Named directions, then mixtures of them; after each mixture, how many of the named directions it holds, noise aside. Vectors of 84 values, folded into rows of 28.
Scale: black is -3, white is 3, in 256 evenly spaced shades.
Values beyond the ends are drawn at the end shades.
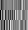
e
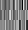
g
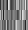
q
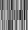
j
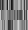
two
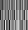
three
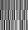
three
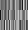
two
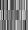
one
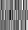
two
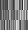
three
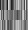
two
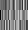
two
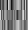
two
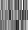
two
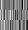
two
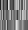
two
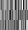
one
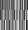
three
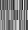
three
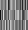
three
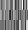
one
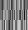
two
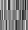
one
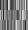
one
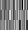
one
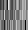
two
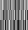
three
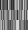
three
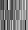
two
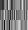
three
